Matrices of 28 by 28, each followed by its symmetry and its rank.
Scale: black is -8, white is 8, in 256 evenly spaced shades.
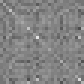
symmetric, rank five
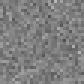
neither, full rank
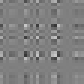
symmetric, rank one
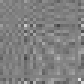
symmetric, rank three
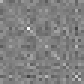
symmetric, rank five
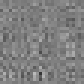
neither, rank three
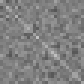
symmetric, rank five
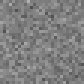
neither, full rank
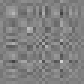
symmetric, rank three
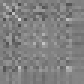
symmetric, rank three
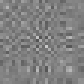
symmetric, rank three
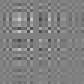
symmetric, rank one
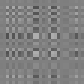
symmetric, rank one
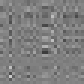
neither, rank three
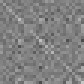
symmetric, rank five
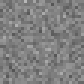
neither, full rank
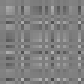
symmetric, rank one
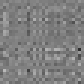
neither, rank three
